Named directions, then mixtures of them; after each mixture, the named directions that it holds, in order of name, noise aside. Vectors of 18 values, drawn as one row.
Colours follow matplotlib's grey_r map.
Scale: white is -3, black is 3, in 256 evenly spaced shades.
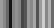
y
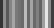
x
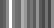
y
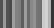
x, y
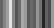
y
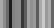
y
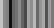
x, y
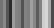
x, y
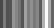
x, y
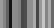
y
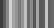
x, y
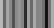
x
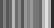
x, y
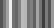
y
